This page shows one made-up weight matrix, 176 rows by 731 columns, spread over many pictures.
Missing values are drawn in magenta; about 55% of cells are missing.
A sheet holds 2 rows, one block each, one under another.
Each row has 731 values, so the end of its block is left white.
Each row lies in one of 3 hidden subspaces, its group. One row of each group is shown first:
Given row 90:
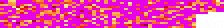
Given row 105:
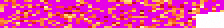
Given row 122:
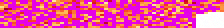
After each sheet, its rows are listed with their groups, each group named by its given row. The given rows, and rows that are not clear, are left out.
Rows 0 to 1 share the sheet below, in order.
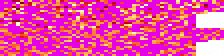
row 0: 90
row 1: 105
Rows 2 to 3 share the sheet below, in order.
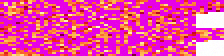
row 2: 90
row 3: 105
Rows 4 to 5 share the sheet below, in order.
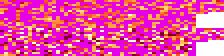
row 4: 90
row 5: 105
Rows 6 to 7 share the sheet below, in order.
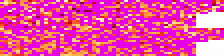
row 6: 122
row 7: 105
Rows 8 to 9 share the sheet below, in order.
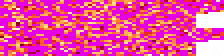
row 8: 90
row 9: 122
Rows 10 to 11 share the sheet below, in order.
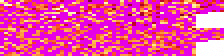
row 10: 105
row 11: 90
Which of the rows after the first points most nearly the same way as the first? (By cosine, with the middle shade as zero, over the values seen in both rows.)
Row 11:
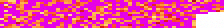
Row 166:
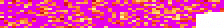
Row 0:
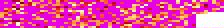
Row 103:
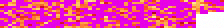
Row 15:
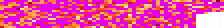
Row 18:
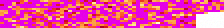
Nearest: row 103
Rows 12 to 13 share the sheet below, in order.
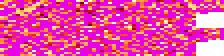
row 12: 122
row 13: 122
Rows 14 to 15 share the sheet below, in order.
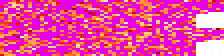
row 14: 122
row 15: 90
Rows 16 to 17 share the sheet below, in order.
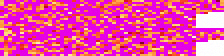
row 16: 105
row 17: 105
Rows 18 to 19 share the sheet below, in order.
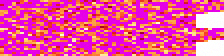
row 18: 105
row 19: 105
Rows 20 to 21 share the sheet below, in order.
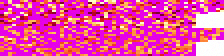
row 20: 122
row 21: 122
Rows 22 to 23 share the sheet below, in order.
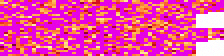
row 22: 122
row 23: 90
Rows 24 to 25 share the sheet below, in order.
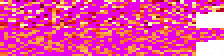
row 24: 122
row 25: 122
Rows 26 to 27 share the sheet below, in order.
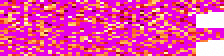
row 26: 105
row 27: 122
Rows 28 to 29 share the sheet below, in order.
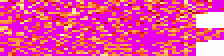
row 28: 105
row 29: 105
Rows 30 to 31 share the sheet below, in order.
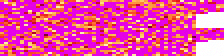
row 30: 122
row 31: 105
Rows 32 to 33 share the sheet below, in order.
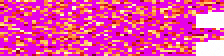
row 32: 122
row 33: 90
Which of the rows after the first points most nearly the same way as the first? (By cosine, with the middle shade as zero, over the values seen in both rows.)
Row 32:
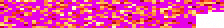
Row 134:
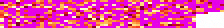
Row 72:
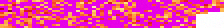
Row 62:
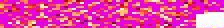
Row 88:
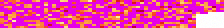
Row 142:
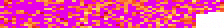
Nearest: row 72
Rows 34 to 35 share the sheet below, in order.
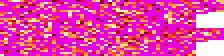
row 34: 122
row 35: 90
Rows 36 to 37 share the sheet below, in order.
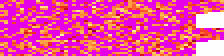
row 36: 122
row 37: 105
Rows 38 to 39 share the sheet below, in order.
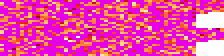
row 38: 105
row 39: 105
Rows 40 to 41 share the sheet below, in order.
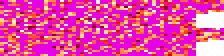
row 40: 90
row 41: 90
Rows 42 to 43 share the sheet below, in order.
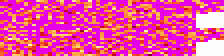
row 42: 105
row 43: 122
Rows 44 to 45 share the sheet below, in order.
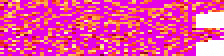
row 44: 122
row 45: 90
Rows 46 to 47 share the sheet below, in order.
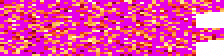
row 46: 105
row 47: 122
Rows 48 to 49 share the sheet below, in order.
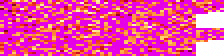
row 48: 122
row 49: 122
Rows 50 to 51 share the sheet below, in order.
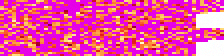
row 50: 105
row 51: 105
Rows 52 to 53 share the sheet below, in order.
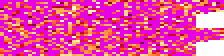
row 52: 122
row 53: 105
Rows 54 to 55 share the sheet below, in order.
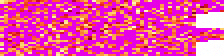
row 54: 105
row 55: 122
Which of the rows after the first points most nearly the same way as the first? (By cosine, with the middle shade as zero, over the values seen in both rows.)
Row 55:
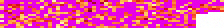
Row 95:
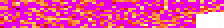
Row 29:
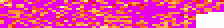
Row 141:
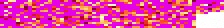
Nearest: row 29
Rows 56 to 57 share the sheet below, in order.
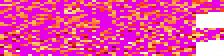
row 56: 105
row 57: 90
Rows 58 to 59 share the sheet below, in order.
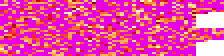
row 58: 105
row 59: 122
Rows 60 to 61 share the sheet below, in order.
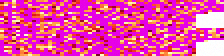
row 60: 90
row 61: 90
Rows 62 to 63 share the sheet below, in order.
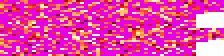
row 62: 122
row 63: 122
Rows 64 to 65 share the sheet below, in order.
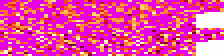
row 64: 122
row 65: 90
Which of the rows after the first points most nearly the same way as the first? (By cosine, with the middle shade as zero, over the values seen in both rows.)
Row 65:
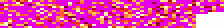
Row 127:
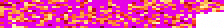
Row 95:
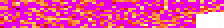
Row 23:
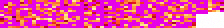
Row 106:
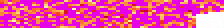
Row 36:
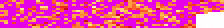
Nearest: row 95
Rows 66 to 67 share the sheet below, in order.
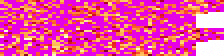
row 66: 122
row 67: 122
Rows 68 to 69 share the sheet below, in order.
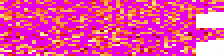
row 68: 90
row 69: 122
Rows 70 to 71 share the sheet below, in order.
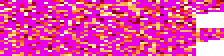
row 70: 122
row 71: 90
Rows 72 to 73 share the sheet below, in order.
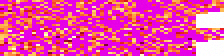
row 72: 122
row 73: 105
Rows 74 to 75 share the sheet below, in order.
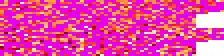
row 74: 90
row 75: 90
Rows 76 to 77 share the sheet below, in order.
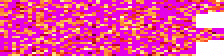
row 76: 90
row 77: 122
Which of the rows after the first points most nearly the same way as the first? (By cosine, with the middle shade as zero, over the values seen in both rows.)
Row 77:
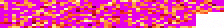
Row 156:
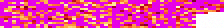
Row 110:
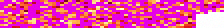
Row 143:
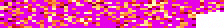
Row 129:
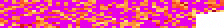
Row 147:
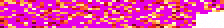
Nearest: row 147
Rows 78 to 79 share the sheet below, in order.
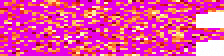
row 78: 122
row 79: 105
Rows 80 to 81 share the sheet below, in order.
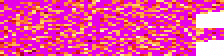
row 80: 122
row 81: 122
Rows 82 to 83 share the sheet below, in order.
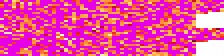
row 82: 90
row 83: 105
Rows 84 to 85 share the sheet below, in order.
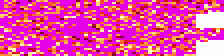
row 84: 90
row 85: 122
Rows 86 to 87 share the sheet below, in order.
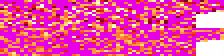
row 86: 122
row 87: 105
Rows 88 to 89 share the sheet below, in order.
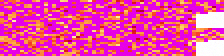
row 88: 105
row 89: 105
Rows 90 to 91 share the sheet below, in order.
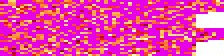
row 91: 105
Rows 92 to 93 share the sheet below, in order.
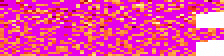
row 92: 105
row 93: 90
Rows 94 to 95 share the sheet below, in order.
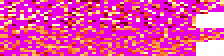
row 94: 122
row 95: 90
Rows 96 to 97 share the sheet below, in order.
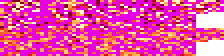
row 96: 90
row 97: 105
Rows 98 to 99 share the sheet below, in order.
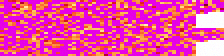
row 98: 90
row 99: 122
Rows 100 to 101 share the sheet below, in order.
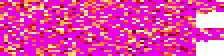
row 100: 105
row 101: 105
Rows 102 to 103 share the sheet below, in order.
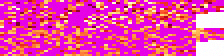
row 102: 90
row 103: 122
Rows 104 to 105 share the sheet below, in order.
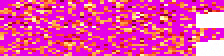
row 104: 90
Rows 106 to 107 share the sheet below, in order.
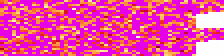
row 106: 105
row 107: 122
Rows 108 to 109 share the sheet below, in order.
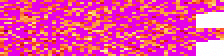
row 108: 122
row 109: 122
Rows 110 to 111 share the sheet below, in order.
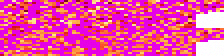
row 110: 122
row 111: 90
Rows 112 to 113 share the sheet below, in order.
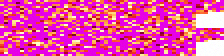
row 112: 90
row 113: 105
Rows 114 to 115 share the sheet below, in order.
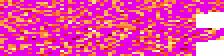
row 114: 122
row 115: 105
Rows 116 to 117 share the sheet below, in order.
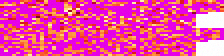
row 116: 105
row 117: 90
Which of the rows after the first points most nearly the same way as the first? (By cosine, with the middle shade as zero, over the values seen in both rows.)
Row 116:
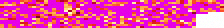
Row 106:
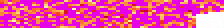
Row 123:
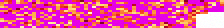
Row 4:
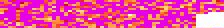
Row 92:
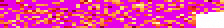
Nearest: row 123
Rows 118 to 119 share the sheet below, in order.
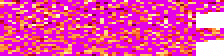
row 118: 122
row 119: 90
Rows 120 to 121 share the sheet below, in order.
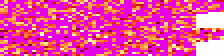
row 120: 105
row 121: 122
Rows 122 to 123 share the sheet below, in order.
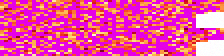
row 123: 122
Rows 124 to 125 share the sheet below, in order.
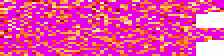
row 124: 122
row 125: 122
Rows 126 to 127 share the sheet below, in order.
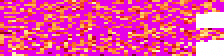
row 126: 105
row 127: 105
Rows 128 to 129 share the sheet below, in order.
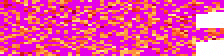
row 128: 105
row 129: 122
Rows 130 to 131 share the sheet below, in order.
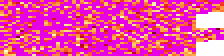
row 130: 90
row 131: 90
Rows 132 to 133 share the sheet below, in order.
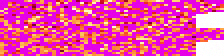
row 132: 122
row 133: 105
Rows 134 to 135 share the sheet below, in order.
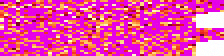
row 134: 90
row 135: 105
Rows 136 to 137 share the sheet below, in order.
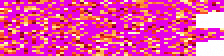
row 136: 122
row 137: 105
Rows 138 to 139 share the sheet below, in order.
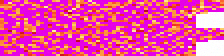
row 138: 105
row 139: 105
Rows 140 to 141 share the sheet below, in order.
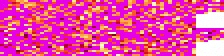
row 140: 90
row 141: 90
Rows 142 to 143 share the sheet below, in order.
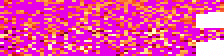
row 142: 90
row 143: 90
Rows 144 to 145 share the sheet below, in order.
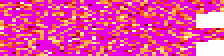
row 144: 90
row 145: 105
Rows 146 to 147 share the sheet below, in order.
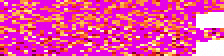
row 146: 122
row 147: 122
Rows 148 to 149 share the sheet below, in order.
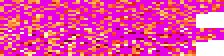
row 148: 105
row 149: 105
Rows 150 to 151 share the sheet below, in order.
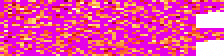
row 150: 122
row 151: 122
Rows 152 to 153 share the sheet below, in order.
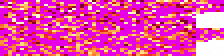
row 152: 105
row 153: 105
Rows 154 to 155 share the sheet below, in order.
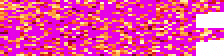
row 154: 122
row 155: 105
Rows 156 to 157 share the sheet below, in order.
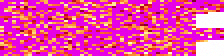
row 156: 90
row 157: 90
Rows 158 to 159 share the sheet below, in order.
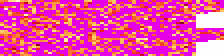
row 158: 122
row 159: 105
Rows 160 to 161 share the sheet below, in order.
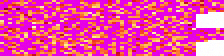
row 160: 122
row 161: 90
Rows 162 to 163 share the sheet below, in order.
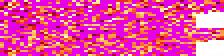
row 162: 122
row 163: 122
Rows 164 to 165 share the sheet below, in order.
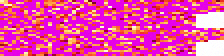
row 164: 105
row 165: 122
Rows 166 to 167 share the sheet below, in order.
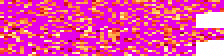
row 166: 90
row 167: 122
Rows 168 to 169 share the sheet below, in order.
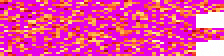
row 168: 122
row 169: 122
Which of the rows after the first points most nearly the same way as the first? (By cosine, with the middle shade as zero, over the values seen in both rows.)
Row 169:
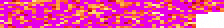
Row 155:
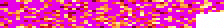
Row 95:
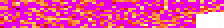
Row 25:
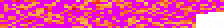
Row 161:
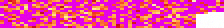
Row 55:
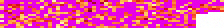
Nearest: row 55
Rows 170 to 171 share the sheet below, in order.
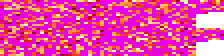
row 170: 122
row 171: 105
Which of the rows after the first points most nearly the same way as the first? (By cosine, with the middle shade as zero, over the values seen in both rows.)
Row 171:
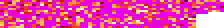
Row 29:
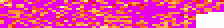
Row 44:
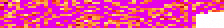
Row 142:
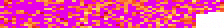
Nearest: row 142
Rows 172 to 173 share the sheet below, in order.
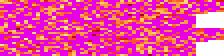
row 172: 105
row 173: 122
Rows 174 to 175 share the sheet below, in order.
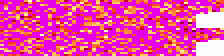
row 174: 122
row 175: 122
